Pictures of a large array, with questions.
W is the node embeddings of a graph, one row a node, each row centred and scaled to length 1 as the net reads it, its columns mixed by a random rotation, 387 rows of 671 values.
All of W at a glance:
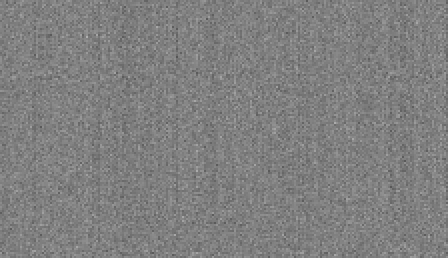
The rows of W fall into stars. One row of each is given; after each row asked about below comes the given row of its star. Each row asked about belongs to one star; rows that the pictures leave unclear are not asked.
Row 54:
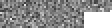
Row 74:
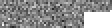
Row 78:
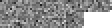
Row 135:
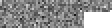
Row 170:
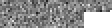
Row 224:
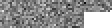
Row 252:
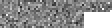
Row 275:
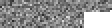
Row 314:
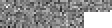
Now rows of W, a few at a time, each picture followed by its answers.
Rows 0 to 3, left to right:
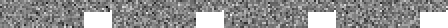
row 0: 170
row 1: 78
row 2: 224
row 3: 54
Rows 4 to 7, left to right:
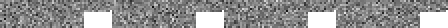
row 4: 314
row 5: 224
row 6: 135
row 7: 224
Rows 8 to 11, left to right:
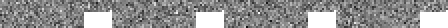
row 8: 170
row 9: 135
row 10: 314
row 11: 314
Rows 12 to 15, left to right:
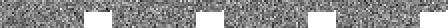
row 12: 275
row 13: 74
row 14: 74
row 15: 314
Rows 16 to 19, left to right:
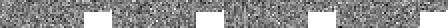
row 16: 74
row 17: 170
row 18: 54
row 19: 74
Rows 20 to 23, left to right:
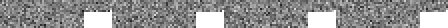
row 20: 275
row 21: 54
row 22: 78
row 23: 74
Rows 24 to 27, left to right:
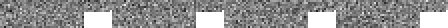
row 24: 54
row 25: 224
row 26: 252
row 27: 275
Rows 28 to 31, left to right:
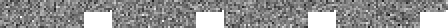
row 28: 54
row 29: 170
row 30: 314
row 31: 78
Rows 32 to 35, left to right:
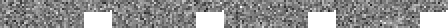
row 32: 275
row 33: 252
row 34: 135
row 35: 275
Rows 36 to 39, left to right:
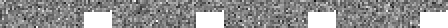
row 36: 170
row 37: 252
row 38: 74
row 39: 170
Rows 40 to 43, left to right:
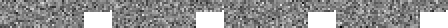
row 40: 135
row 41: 54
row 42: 275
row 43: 54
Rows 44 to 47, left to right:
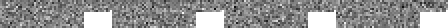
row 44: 314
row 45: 78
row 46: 54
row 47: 170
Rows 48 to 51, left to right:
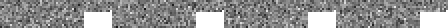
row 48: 135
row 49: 74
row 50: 314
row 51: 54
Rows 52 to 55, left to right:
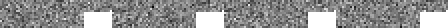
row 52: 135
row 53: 54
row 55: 74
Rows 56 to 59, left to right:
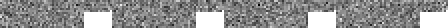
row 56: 74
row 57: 54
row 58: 275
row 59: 252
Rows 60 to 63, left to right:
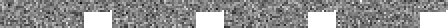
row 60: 275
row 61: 314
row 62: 54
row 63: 78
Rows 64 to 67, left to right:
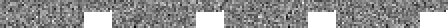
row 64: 54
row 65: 135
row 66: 74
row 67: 314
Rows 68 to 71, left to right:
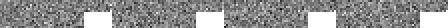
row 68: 275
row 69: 170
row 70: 224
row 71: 224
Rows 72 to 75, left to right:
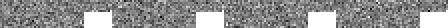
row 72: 275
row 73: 54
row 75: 252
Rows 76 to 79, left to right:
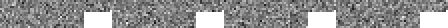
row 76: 224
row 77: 170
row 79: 275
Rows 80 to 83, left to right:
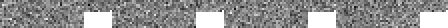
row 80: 74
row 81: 54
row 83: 314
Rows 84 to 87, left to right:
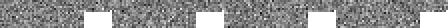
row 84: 224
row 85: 170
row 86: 54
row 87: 275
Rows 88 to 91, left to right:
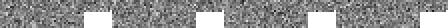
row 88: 54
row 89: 170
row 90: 252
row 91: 54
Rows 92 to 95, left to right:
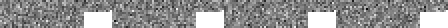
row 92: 135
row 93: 135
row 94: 170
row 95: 78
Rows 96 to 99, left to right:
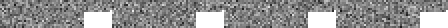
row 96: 314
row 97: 135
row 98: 54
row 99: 74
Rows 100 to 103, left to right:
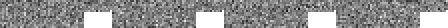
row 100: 54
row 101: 252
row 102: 135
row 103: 78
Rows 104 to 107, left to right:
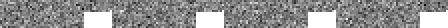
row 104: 74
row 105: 275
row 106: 78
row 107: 252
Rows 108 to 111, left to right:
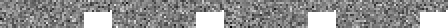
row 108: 252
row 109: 78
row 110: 78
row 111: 74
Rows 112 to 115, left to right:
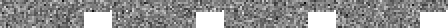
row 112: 252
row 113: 54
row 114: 74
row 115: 74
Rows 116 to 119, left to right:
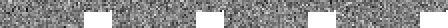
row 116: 74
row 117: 54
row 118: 170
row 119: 54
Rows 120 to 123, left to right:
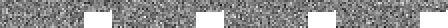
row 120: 170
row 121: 78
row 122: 135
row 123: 135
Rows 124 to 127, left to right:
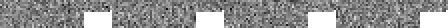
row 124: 252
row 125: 224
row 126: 78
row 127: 170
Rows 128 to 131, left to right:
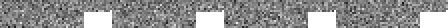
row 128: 314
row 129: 314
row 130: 275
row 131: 275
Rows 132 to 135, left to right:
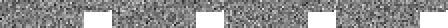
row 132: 135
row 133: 78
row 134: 54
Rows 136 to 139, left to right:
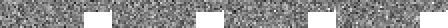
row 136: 74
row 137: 135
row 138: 170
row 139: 314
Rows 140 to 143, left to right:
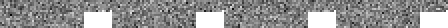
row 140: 314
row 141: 252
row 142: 314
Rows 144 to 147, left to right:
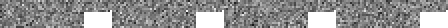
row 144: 275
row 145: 224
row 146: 275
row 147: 78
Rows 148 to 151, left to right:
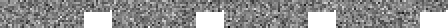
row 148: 135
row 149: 170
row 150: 54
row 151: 74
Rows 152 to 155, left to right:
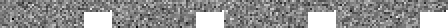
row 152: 224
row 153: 252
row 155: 275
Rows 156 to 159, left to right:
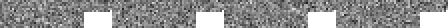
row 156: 275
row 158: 78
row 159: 252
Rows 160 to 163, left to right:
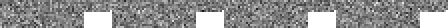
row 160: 275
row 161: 224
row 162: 74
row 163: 135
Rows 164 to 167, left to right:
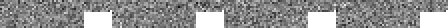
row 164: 252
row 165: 252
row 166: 275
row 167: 54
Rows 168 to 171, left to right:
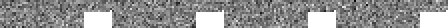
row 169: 275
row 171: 54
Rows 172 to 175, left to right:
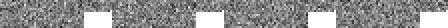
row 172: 54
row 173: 135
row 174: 170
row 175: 224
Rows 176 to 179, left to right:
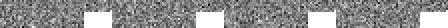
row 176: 54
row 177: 135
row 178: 224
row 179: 74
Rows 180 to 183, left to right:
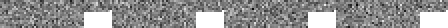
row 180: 78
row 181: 74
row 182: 252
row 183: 135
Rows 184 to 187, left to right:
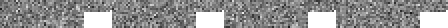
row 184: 135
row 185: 135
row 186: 74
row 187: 275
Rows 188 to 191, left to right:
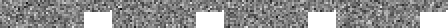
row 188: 74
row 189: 314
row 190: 74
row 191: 54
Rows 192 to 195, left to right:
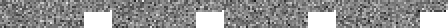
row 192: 135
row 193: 314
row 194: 135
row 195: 275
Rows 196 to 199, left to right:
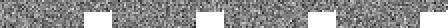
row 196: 74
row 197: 54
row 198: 314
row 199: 275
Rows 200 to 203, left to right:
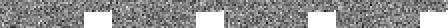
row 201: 78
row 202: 275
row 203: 275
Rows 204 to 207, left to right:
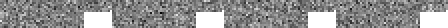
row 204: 54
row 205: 275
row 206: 135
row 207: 275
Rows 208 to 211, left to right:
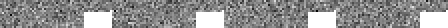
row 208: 314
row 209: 314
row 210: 252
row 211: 74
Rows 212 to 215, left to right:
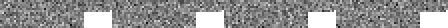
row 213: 78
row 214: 275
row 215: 74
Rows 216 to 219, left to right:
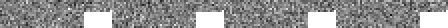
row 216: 170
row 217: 314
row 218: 170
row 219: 252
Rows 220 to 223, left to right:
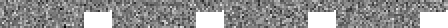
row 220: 74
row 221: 170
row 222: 224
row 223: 170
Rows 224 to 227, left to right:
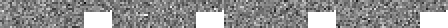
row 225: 170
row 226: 252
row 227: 275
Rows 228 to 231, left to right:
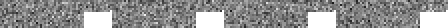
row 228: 135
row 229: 54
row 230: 78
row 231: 275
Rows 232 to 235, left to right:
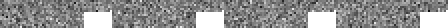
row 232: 314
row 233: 170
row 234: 314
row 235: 252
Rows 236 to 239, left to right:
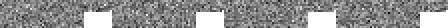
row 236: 135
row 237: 224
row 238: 74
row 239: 275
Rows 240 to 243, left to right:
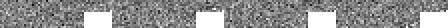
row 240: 170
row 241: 224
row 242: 54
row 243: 224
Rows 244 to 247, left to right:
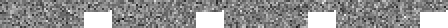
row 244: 78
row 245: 275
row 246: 135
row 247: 135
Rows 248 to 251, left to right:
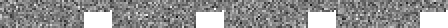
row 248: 74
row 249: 224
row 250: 224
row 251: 170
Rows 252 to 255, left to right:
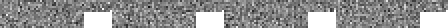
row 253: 314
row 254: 170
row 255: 170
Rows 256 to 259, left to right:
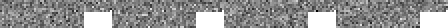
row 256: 224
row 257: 170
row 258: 252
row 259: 275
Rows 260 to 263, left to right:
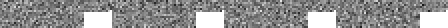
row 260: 78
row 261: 54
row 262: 314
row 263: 252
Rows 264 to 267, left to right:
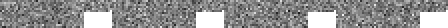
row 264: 74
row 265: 275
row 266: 275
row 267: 252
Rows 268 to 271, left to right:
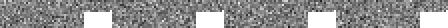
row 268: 74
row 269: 275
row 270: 74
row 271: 54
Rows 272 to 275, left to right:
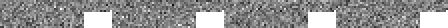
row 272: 275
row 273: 314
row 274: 252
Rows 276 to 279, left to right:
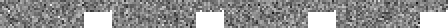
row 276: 252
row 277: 74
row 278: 275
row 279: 275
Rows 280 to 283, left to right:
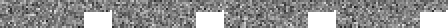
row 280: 170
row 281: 314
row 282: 314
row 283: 314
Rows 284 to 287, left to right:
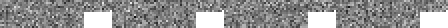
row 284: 78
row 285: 135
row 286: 252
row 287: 54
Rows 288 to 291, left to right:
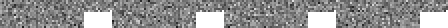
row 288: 314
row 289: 74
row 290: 54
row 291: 275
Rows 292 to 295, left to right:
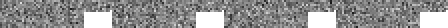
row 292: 252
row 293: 314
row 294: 170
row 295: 170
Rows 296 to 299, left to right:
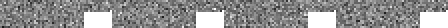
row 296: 74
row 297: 224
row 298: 135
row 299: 275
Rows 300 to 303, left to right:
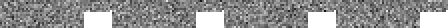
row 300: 74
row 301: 224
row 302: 224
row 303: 170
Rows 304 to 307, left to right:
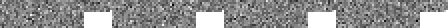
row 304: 170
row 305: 74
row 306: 78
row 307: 78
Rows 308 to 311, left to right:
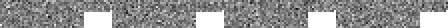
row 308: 224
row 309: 135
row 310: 54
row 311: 275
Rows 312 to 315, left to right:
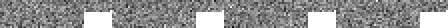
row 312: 275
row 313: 314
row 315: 252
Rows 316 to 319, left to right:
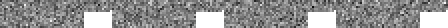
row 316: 54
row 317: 135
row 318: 78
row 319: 252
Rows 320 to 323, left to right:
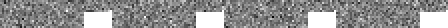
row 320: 78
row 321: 252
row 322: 74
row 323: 252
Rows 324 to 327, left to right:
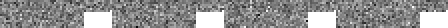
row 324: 78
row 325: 54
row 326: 314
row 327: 74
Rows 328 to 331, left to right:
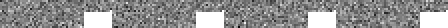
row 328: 78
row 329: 74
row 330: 314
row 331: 275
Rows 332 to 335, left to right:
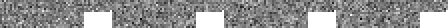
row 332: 314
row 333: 275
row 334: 275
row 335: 170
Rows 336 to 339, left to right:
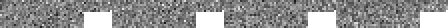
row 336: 252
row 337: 252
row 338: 78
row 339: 314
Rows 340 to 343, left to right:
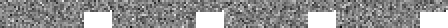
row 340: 74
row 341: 170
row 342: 135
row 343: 54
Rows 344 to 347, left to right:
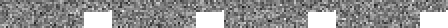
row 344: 78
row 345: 78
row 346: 314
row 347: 74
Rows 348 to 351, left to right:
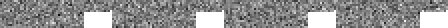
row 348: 275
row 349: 135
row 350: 78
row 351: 54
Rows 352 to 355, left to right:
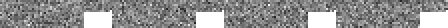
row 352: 74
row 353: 224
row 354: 224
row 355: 78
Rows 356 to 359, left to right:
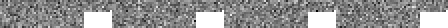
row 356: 314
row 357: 275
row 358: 252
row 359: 74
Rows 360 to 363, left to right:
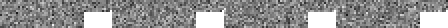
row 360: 170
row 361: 54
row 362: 74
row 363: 74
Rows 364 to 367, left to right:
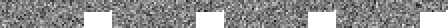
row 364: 78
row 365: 252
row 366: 135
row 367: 314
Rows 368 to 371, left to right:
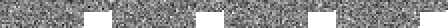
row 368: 78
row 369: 135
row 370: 224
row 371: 78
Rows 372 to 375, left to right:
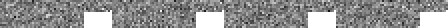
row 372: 224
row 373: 252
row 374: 135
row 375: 78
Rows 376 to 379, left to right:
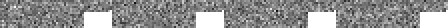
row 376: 78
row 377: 252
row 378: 170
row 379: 170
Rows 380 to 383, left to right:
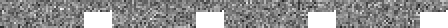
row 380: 170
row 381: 54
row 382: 135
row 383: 135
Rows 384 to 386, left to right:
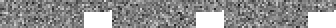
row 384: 170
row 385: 78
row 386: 135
